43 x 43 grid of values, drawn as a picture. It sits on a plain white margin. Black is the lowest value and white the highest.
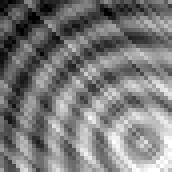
There is an overall slope up to the bottom right. The values follow a bell shape. The ninth with the lowest average is the top left. Concentric rings centre on the bottom right. Overall the values sit about 50% of the way up the scale. The ninth with the highest average is the bottom right.
